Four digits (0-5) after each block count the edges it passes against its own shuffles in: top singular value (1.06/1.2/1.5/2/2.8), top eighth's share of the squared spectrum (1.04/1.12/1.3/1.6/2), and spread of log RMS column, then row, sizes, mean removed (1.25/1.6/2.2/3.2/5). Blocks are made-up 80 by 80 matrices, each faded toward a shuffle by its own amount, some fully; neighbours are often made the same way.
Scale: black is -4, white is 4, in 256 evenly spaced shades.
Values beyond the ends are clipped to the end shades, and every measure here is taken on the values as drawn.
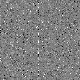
3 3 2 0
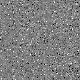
3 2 2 0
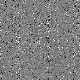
3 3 2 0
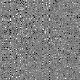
4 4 3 1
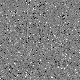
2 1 0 0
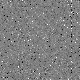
3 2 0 0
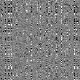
4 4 3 1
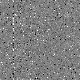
3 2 1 0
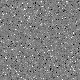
0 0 0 0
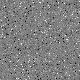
0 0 0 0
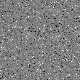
0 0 0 0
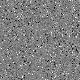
2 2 1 0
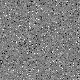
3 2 1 0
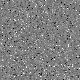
1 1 0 0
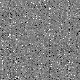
3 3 2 0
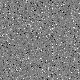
2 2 0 0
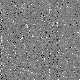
2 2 2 0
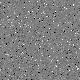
0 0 0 0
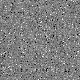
3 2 1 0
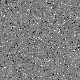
1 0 0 0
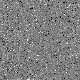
2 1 0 0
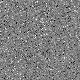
2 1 0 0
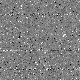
1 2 0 1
